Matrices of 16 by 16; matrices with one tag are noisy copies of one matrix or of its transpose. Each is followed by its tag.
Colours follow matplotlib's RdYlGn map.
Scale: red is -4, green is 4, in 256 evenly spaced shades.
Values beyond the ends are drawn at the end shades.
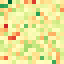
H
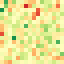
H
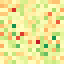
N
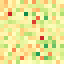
N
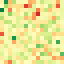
H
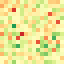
N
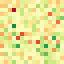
N
